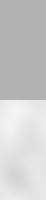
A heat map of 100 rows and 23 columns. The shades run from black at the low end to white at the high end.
It is made of 2 by 1 panels. Panel 1,1: high, flat. Panel 2,1: very high, smooth, faint in contrast.
